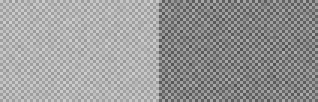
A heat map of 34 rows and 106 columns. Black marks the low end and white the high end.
The table splits into one row of 2 panels. Panel 1,1: high, checkered. Panel 1,2: middling, checkered, strong in contrast.
